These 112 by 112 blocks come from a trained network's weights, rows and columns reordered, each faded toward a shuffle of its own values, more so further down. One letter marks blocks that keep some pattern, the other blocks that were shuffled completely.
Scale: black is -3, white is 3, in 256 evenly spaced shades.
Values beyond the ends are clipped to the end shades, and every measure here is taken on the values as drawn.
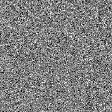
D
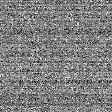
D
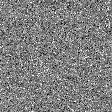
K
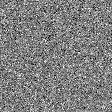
K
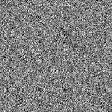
D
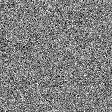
K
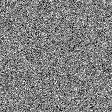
K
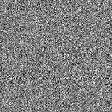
D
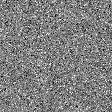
K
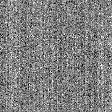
D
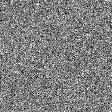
D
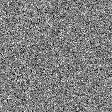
K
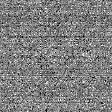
D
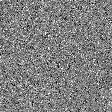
K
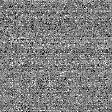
D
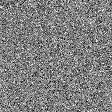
K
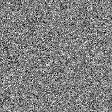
D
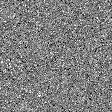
K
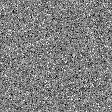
K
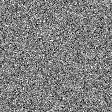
K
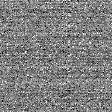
D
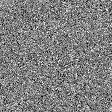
K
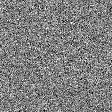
K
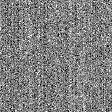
D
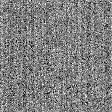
D
